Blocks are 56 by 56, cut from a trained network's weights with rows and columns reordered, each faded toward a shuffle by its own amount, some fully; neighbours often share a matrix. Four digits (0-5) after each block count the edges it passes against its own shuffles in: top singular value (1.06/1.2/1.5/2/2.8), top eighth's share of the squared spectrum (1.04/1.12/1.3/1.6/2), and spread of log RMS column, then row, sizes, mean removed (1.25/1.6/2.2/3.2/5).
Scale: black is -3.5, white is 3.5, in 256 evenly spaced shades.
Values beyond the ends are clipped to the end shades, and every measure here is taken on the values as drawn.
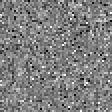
0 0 0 0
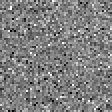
0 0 0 0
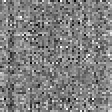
2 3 0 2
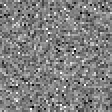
0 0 0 0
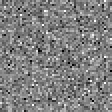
0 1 0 0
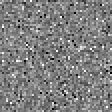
0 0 0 0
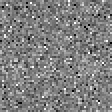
0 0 0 0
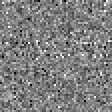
2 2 0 1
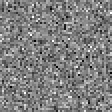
0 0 0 0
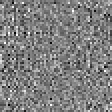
3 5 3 2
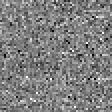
2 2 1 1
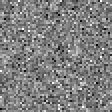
0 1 0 0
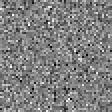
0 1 0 0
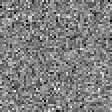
2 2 1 1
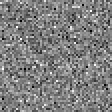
1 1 0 0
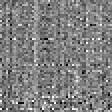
3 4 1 3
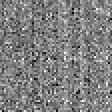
3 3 1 2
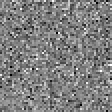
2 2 0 0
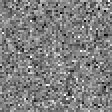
1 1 0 0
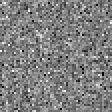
1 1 0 0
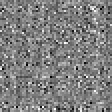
3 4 1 3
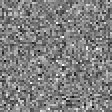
2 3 1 0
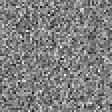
2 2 0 0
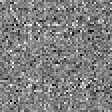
2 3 0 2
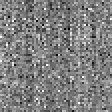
2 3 1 2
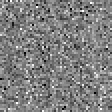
1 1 0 0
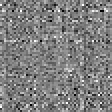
3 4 1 3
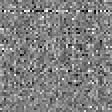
3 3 0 3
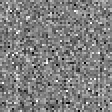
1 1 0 1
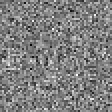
2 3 1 0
